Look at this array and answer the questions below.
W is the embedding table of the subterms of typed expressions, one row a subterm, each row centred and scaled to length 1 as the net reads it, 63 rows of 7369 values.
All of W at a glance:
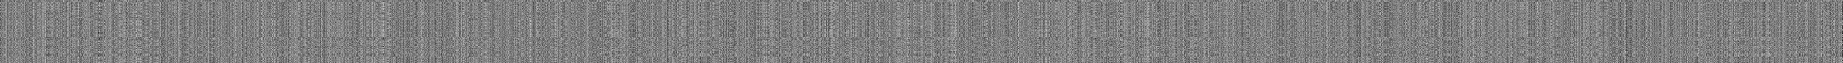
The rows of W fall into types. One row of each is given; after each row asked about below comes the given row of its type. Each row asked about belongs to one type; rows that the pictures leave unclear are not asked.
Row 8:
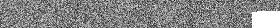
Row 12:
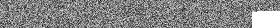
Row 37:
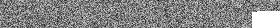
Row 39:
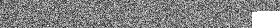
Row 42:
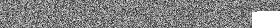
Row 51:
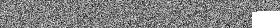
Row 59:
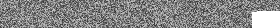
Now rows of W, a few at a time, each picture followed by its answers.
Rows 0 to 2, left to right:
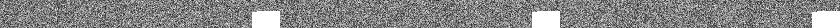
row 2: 8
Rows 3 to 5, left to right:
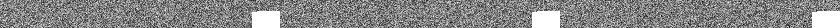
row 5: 51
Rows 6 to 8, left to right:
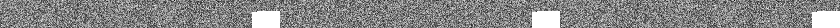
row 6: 8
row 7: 42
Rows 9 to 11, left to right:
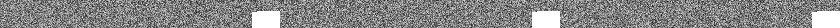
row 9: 51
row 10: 42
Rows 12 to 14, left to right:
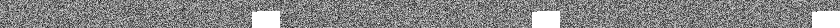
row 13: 39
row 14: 12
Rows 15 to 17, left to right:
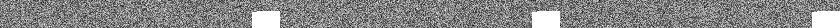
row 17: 39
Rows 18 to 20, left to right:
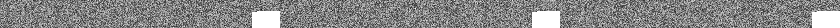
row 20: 59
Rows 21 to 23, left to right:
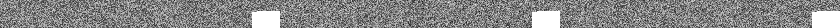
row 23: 59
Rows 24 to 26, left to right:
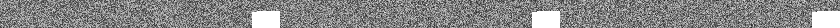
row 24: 59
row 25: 51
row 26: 42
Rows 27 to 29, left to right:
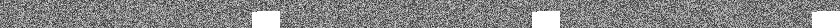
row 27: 39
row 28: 12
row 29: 59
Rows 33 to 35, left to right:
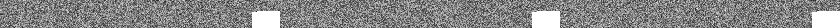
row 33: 8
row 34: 59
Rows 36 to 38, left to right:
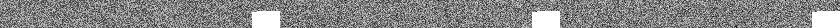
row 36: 59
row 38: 42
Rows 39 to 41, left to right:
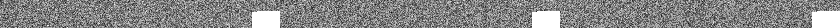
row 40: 51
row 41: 12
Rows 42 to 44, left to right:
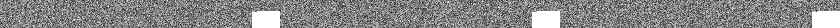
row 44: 12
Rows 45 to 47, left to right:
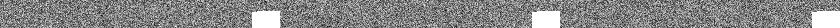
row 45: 39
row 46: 37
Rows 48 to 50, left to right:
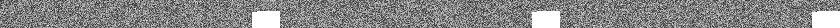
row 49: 59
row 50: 12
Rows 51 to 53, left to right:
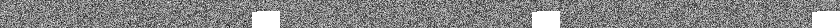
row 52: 51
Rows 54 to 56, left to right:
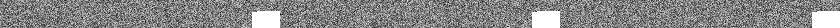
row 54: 37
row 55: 37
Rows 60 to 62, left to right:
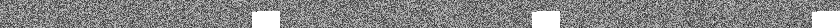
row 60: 12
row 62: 12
